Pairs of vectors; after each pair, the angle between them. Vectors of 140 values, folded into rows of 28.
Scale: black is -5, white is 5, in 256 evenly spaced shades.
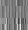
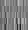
nearly opposite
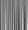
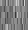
orthogonal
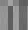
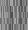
partly aligned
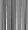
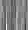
nearly parallel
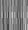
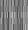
nearly parallel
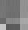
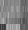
nearly opposite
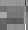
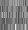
partly aligned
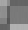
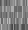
partly opposed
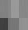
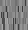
orthogonal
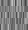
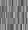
orthogonal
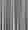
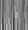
nearly opposite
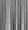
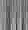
nearly opposite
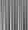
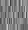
orthogonal
